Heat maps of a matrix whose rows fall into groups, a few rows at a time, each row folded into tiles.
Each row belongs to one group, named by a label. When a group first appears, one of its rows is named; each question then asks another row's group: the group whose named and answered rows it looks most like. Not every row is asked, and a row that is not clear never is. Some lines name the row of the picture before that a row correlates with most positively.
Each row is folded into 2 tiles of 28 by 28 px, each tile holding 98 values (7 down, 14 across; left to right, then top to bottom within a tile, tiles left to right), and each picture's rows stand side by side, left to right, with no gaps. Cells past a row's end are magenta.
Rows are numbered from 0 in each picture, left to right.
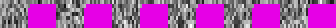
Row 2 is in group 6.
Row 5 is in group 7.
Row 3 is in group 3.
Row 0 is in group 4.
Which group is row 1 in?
3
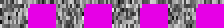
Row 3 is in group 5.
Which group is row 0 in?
5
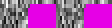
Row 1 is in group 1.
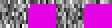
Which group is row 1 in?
1
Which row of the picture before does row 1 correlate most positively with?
1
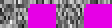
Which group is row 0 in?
5
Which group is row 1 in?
4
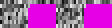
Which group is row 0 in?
5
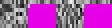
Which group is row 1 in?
4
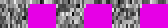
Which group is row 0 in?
1
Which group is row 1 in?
5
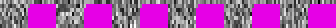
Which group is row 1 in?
5
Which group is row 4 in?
4
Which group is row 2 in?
6
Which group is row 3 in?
6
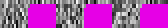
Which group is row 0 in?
4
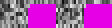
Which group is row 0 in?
3
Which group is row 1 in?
7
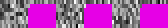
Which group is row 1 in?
7
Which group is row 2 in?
4
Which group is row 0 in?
3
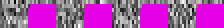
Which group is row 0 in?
1
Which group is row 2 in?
6
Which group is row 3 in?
4
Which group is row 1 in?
1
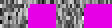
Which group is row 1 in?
4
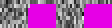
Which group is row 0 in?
7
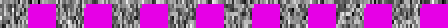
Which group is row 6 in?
3
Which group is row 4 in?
3
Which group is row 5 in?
1
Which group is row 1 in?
6
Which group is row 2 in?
1
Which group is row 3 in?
1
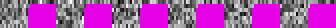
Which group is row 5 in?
5
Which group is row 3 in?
5
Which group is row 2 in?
7
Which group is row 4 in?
3
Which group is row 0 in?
7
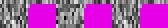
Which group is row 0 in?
6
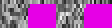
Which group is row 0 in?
1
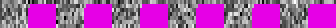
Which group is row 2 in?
7
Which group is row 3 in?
3
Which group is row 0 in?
7
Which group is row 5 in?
1
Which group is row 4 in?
3
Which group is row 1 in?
5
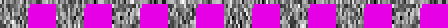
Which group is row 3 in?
1
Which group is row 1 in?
6
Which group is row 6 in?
4
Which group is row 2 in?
5
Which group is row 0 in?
6
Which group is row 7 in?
5
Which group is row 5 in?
3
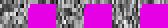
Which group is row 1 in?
1
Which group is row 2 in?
6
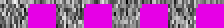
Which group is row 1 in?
1
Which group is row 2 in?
6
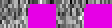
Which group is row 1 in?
6
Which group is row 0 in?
7
